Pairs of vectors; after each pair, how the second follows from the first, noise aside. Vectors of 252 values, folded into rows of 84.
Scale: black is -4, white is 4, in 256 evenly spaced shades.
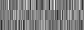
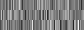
wrapped around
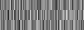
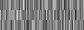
reversed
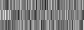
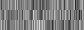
wrapped around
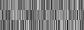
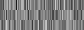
reversed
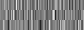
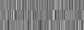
shrunk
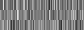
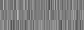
shrunk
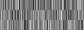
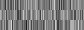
wrapped around
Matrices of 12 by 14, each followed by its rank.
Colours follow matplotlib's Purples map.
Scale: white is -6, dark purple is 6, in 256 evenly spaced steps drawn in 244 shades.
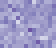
full rank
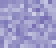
full rank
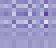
one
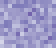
full rank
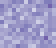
full rank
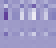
one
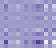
one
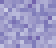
full rank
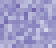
full rank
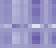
one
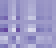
one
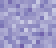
full rank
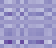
one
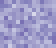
full rank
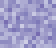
full rank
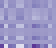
one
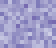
full rank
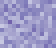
full rank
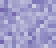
full rank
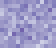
full rank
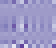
one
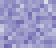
full rank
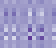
one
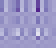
one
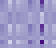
one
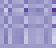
one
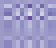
one
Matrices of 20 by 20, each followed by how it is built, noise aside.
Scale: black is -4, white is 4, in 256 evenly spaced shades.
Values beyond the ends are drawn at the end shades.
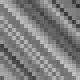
Toeplitz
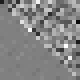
upper triangular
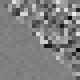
upper triangular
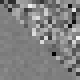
upper triangular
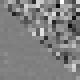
upper triangular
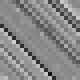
Toeplitz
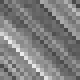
Toeplitz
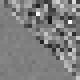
upper triangular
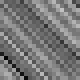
Toeplitz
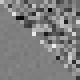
upper triangular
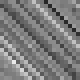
Toeplitz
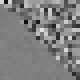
upper triangular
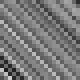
Toeplitz
